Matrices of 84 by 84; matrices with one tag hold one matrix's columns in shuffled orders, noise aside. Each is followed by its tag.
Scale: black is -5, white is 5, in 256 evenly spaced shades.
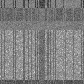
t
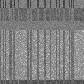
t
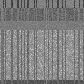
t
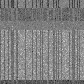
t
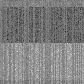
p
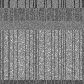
t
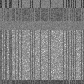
t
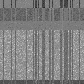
t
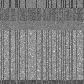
t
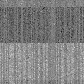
p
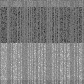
p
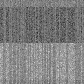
p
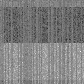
p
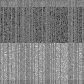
p
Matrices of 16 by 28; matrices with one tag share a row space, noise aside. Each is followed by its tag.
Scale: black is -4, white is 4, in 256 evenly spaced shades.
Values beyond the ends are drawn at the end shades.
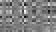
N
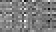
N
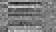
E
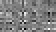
N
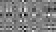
N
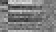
E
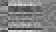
E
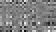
N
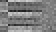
E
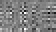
N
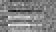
E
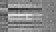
E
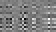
N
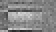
E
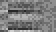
E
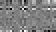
N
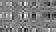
N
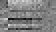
E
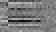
E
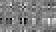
N
